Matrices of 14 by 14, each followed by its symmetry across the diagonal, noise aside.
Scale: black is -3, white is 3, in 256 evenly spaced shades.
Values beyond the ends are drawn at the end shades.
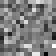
antisymmetric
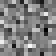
antisymmetric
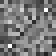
symmetric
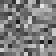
neither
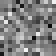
antisymmetric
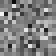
antisymmetric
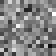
neither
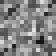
symmetric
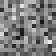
neither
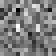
neither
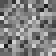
symmetric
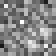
symmetric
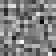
antisymmetric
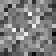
symmetric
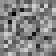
symmetric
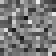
neither
